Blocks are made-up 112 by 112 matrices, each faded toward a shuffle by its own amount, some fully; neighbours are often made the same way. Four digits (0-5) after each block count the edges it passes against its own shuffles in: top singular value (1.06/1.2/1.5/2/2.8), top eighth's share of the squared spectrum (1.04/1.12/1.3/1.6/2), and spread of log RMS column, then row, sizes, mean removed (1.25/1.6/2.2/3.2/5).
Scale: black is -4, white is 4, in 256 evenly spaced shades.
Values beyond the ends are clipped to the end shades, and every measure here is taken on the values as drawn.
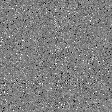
1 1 1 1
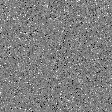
0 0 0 0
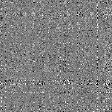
2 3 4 3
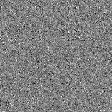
3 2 1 1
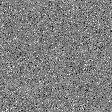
1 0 0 0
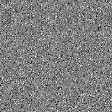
4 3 2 1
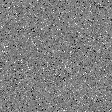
1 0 0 0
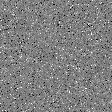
0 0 0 0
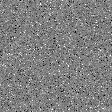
2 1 0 0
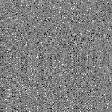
4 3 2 2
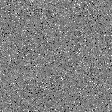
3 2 0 0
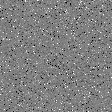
0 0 0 0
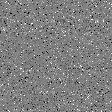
3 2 0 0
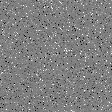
2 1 0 0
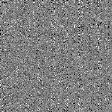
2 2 3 2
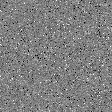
1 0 0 0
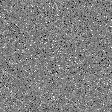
0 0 0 0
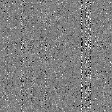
3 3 3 2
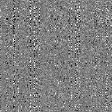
2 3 4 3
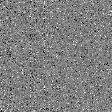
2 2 2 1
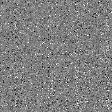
1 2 2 2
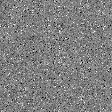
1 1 2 1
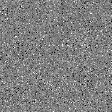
1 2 2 2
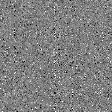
1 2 2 2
